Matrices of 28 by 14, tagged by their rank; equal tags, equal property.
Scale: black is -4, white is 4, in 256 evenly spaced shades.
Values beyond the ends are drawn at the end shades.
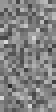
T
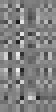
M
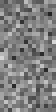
T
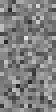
T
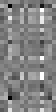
M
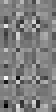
M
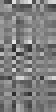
M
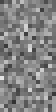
T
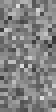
T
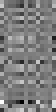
M
